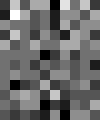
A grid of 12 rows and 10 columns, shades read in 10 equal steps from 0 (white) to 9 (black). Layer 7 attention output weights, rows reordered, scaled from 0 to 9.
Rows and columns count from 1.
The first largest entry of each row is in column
6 1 6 7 2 5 10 5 2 5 5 7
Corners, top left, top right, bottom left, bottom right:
7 7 6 6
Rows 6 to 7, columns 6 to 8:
7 4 7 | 6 5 6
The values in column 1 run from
3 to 8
